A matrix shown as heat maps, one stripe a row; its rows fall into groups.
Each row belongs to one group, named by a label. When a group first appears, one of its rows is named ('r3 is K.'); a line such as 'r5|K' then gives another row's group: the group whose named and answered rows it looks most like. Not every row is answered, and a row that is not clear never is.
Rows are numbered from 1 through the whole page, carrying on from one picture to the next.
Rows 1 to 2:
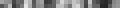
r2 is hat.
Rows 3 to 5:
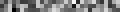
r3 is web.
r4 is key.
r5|key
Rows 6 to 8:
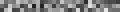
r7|web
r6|hat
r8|key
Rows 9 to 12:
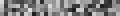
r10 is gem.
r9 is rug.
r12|gem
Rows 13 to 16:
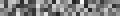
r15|key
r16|web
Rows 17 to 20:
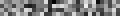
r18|key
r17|web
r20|hat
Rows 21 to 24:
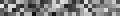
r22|rug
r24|web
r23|key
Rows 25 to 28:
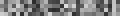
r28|gem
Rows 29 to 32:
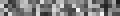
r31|rug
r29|hat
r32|rug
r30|hat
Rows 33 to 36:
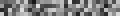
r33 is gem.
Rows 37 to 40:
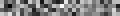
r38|hat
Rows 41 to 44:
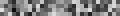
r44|key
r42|rug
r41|hat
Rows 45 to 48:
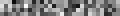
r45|rug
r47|rug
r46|gem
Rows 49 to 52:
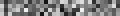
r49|hat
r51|gem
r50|web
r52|rug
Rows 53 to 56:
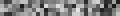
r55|hat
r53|hat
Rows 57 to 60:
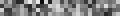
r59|hat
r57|rug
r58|key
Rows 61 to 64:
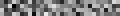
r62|key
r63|rug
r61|web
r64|web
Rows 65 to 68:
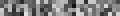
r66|key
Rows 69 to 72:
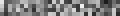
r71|web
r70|gem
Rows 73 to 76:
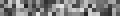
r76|hat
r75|hat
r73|web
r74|key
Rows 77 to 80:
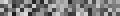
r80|key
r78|key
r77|rug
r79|gem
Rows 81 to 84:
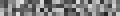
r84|gem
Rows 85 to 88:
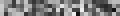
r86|hat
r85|gem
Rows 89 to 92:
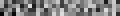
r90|web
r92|key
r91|key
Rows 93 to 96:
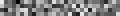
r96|gem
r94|web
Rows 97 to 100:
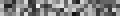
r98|hat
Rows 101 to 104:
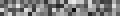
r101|hat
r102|web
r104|key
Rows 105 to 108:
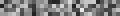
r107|gem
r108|web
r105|web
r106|key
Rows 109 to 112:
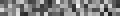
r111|gem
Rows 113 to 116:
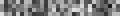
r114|hat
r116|gem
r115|hat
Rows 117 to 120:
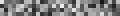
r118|key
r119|web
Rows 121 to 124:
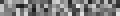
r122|rug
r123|gem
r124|gem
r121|key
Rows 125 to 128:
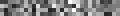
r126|rug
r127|web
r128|hat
